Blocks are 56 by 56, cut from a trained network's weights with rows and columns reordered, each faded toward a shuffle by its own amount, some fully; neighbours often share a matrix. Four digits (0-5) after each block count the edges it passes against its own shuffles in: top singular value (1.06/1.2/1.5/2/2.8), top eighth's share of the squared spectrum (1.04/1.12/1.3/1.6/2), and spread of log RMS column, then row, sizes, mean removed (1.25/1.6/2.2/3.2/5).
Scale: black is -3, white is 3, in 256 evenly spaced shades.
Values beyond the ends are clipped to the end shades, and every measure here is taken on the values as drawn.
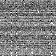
4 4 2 1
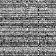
4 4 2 2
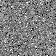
0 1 0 0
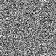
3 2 1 0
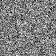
0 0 0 0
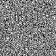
3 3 1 0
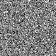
2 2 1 0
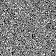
0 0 0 0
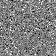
1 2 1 0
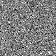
0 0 0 0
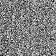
0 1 0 0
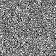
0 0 0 0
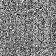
2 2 0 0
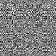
4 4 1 3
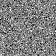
2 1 0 0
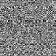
4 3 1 2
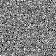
2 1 0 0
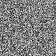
0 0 0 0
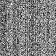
3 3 0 0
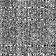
3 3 1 2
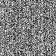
2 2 0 0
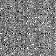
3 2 0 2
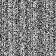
3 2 0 0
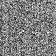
1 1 0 0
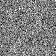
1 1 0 0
